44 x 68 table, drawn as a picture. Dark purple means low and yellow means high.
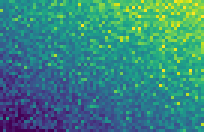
Mirror symmetry: none. Odd rows or columns: none. Slope: up to the top right. Grain: fine. Ninth with the lowest average: bottom left.
